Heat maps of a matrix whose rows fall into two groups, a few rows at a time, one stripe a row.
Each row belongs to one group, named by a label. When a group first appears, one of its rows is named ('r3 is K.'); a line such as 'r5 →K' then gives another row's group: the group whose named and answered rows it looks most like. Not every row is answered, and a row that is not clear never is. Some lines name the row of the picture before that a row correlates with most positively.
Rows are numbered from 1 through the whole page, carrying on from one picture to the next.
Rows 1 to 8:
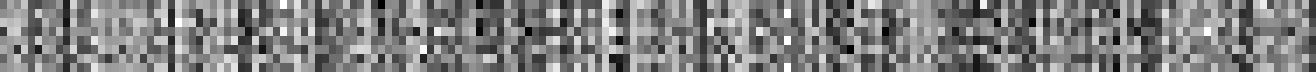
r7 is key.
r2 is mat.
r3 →mat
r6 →mat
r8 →mat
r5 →mat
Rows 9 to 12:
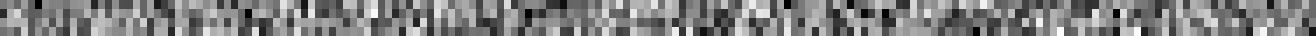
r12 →mat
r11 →mat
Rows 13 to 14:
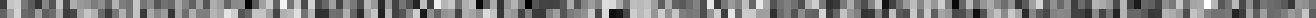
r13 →key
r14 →key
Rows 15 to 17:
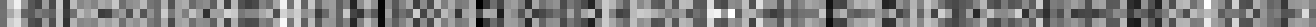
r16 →key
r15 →mat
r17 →mat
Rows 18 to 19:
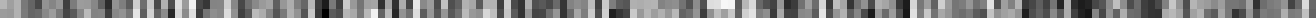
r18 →key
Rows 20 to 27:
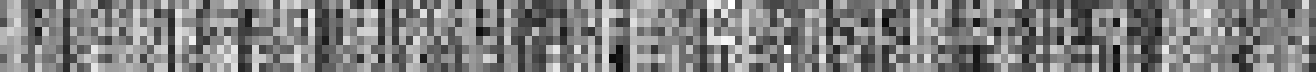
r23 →mat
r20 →key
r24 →key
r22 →key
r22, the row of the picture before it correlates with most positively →19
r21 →key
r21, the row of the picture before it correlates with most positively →18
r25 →mat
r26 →key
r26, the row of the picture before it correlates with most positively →19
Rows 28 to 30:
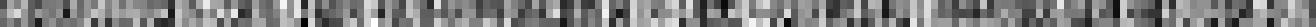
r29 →mat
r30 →key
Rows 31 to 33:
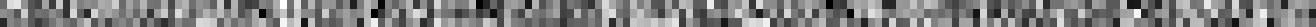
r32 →mat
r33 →key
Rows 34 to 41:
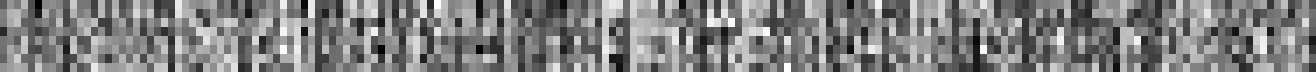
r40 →key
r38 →mat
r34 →key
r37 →key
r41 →mat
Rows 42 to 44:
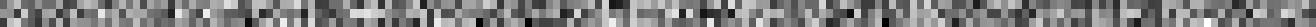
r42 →key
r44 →key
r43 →mat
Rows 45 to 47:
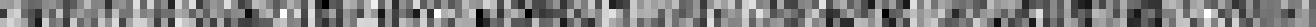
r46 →key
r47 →mat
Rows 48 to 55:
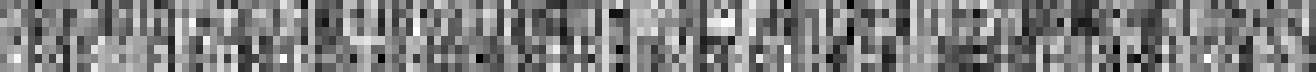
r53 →mat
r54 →mat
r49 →key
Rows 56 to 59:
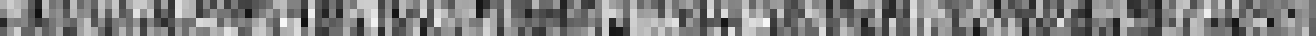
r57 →key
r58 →key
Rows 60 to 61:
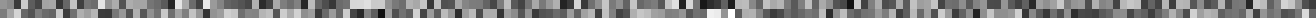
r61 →key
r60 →mat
